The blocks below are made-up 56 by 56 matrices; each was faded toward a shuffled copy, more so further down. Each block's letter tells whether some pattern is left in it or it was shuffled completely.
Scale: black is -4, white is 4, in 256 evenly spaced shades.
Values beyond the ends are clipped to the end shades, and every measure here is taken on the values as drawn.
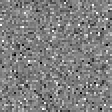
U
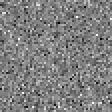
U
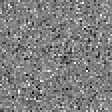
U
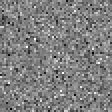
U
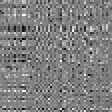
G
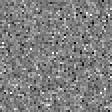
U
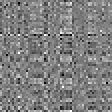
G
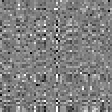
G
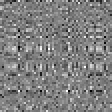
G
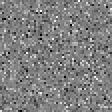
U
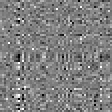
G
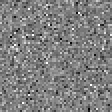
U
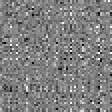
G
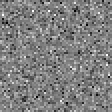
U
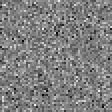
U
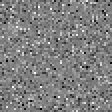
U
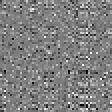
G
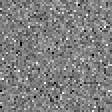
U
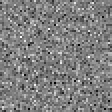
U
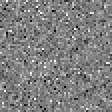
U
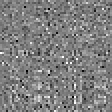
G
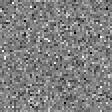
U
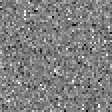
U
